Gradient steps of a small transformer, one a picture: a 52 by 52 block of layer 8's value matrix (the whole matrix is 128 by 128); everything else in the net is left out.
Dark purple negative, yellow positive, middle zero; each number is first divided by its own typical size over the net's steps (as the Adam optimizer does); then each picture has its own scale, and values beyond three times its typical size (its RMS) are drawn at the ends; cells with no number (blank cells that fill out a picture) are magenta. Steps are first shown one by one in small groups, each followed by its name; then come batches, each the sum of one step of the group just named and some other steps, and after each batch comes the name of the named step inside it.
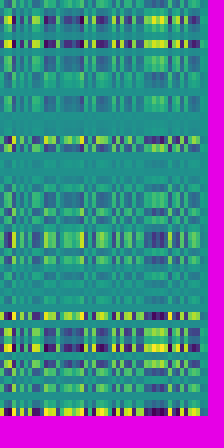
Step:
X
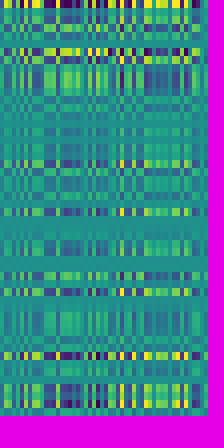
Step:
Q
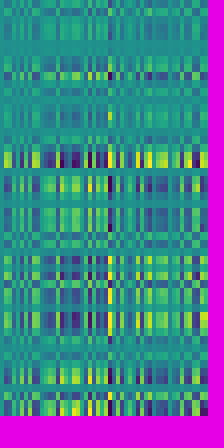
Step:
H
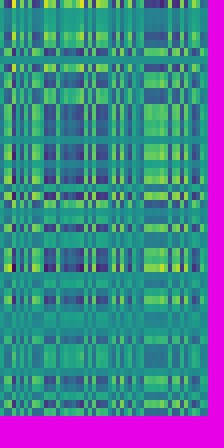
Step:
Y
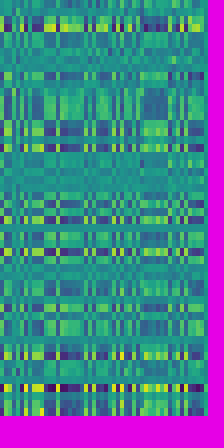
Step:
Q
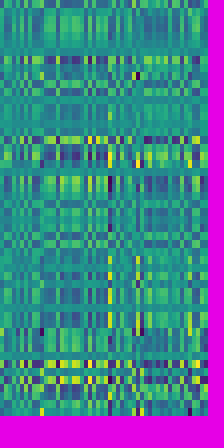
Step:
H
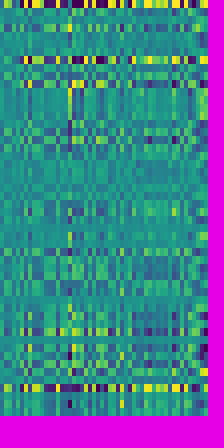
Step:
Q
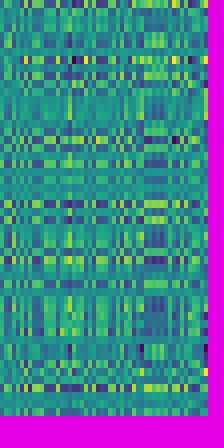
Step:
X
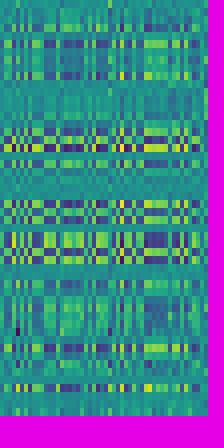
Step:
X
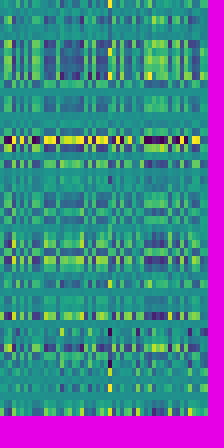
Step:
X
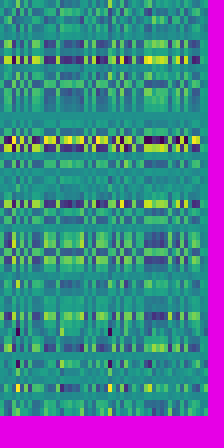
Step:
X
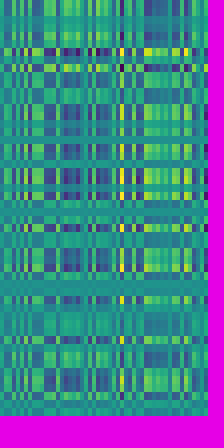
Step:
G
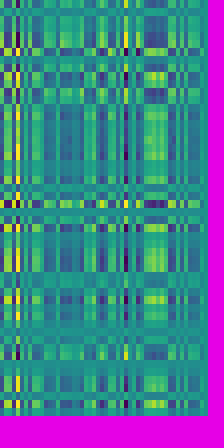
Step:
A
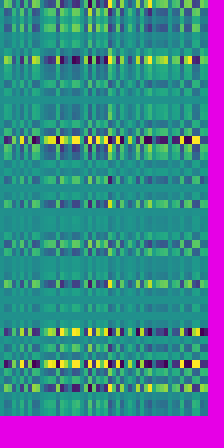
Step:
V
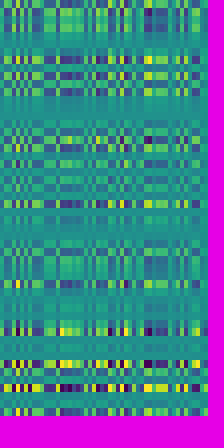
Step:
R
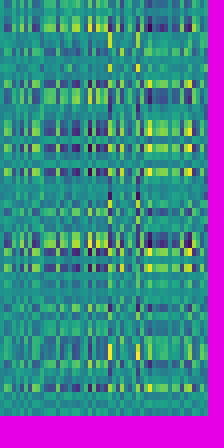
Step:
G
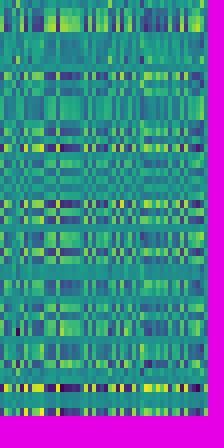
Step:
R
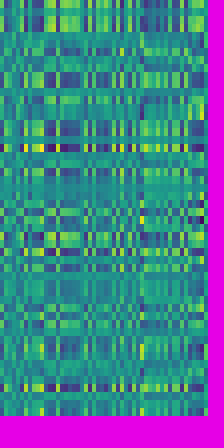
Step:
G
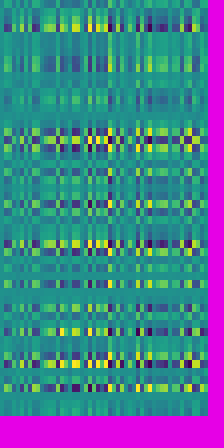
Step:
V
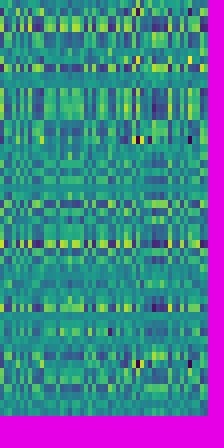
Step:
V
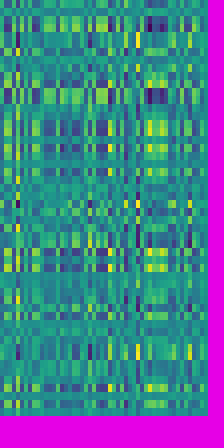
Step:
A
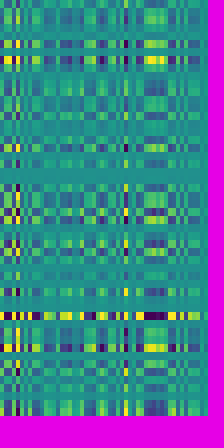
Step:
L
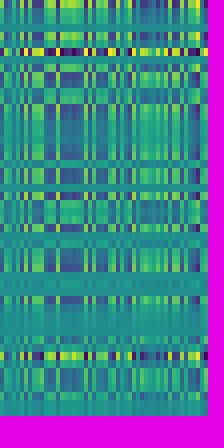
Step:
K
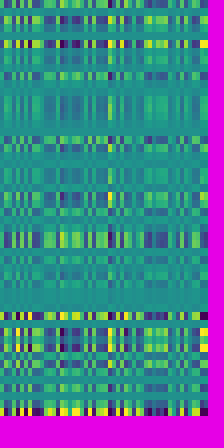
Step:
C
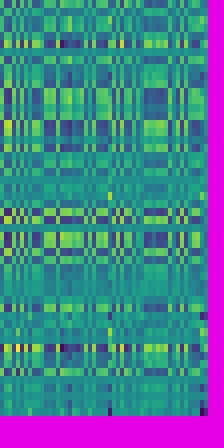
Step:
C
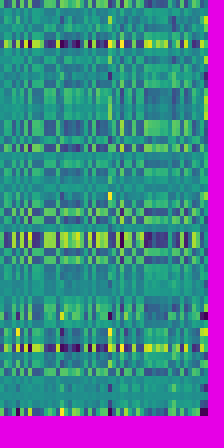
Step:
C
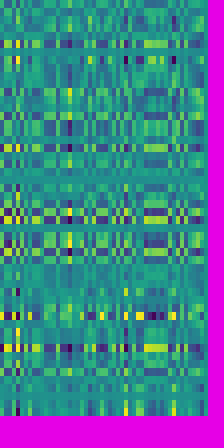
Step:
L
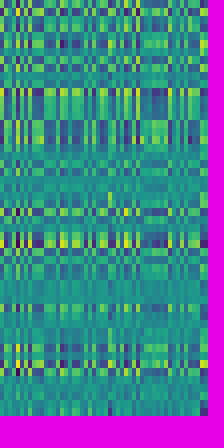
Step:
C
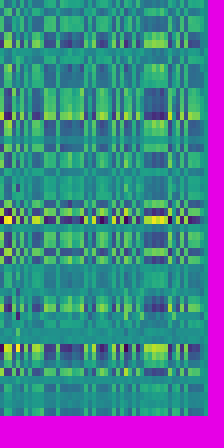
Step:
L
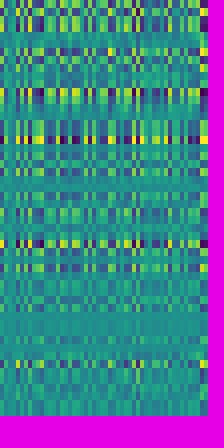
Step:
K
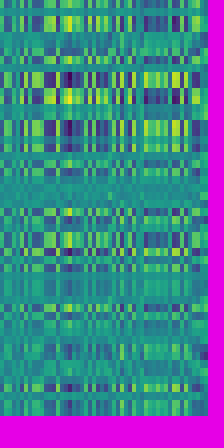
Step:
K
